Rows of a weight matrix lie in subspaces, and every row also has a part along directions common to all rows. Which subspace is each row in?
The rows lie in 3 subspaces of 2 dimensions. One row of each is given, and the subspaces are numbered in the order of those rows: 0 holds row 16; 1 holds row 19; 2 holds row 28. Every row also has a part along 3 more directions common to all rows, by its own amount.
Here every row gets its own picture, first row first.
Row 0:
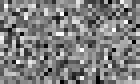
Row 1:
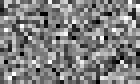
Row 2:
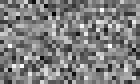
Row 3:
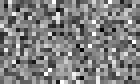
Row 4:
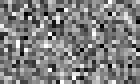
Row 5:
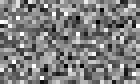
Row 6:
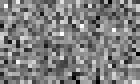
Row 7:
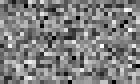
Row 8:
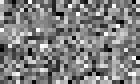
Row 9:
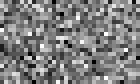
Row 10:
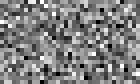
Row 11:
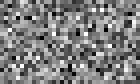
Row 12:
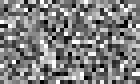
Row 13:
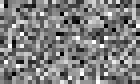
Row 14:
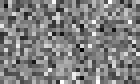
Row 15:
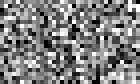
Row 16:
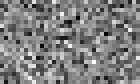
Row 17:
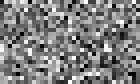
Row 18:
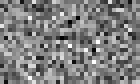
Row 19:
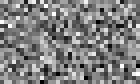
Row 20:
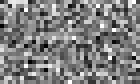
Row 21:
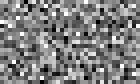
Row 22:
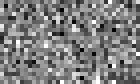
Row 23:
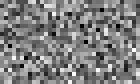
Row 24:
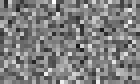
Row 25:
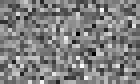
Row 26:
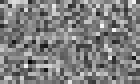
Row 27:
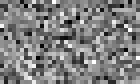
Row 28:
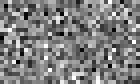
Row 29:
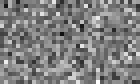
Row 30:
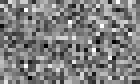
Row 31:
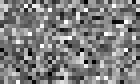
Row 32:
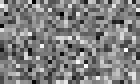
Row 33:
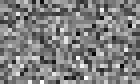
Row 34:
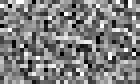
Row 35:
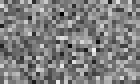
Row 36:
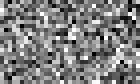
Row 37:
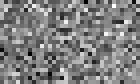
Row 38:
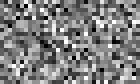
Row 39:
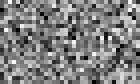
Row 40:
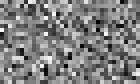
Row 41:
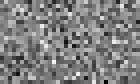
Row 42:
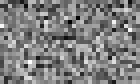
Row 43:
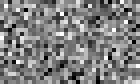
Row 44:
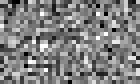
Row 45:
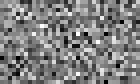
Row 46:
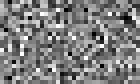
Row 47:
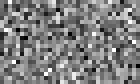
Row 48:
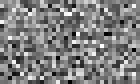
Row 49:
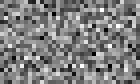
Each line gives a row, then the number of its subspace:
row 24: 2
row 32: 0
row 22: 2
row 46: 2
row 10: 1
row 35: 0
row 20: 0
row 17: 0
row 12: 1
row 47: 2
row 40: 1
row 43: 2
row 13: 2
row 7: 0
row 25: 1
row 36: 2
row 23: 1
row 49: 1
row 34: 0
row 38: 1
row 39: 2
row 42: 0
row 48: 1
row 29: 2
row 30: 0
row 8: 0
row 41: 1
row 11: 1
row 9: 0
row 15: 2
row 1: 2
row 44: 0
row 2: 1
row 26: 0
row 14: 2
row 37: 0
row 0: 2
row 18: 0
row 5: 1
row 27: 0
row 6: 2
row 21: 1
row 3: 2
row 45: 1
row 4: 2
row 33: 1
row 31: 0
